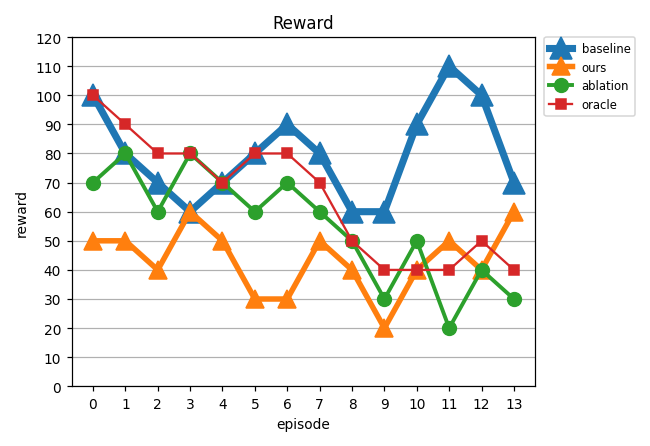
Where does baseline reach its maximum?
11
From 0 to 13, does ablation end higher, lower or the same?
lower
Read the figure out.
Title: Reward
x-axis: episode, ticks 0 1 2 3 4 5 6 7 8 9 10 11 12 13
y-axis: reward, ticks 0 10 20 30 40 50 60 70 80 90 100 110 120
Legend: baseline, ours, ablation, oracle
Values:
baseline: 100 80 70 60 70 80 90 80 60 60 90 110 100 70
ours: 50 50 40 60 50 30 30 50 40 20 40 50 40 60
ablation: 70 80 60 80 70 60 70 60 50 30 50 20 40 30
oracle: 100 90 80 80 70 80 80 70 50 40 40 40 50 40
